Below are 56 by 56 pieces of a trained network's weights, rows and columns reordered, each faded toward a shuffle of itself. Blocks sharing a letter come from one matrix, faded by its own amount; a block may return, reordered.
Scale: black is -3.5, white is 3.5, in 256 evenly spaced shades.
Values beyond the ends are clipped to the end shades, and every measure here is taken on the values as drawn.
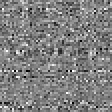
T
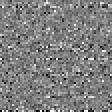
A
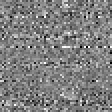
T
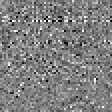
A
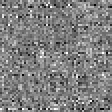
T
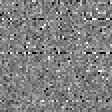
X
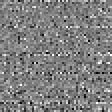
X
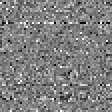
A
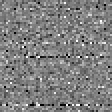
X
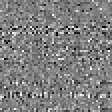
X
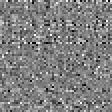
A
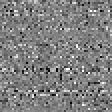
X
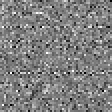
A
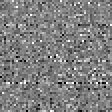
A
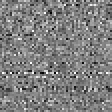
T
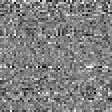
T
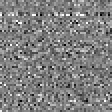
T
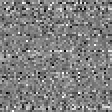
X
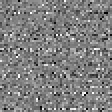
X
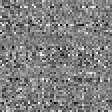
T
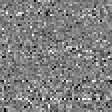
A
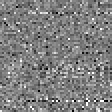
A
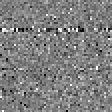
X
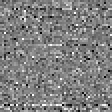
A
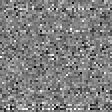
A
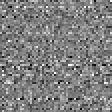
T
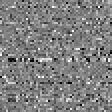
X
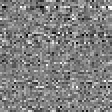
T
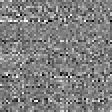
T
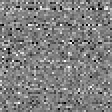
X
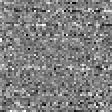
T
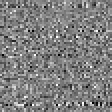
T
